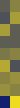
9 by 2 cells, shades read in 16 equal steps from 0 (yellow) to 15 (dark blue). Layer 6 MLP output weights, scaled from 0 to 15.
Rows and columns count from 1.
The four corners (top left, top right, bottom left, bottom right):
10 7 15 0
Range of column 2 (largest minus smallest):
11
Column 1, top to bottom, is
10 11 5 10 8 4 7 6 15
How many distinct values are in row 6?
2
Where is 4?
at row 6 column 1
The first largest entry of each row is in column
1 1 2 1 1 2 1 2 1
